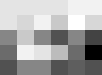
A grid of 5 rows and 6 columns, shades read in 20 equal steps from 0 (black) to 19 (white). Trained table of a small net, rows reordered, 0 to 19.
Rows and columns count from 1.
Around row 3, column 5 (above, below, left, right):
19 8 6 5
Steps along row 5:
up same down up down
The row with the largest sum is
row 1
